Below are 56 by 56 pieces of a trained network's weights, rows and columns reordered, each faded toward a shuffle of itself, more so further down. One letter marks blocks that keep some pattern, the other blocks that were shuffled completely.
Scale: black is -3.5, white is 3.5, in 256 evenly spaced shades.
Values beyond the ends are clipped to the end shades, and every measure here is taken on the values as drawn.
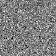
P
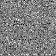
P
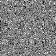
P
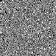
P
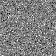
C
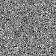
P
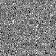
P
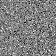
C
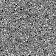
C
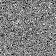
C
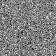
C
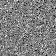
C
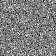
C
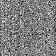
P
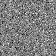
C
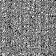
P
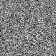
P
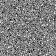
C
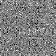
P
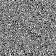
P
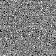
P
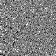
P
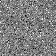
C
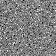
C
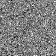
P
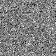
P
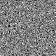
C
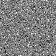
C
